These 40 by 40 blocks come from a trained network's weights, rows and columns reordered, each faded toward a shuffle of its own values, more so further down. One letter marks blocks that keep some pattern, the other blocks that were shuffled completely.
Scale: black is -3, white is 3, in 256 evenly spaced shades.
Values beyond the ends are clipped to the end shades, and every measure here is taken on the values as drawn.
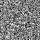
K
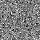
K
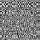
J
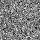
K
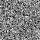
K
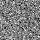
K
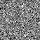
K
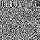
J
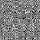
J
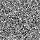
K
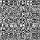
J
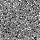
K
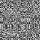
J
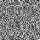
J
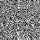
J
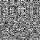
J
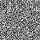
J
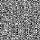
J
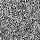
K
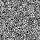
K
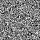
K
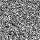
K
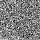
K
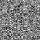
J
